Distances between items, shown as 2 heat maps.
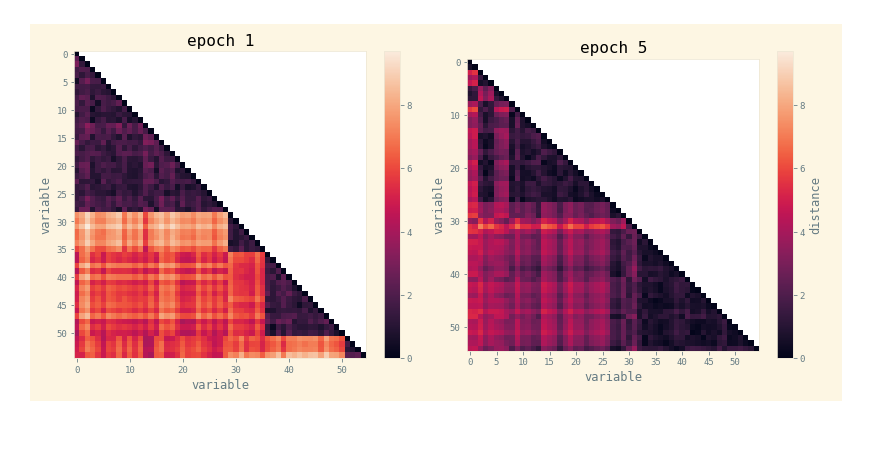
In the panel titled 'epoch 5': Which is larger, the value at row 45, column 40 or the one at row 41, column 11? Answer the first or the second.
the second
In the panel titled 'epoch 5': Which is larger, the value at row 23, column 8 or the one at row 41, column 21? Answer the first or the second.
the second
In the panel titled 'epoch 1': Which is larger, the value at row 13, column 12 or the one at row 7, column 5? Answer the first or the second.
the first
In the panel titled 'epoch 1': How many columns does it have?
55
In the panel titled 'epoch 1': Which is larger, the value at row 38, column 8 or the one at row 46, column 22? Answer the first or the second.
the first
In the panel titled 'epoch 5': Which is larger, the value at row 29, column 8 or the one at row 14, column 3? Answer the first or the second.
the first
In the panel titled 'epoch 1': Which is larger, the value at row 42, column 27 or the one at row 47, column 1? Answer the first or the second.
the second
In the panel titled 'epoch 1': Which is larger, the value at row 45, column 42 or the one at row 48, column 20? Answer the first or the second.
the second
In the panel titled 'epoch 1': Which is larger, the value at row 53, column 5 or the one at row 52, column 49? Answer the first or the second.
the second
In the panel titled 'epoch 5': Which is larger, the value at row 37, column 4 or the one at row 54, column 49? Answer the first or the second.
the first
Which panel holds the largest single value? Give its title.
epoch 1
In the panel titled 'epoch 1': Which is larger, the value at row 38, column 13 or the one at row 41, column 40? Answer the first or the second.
the first
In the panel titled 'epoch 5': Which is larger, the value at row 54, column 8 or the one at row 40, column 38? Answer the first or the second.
the first
